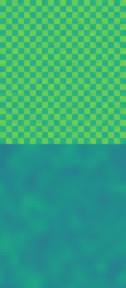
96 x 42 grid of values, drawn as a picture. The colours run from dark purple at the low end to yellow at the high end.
It is made of 2 by 1 panels. Panel 1,1: high, checkered. Panel 2,1: middling, blotchy, faint in contrast.
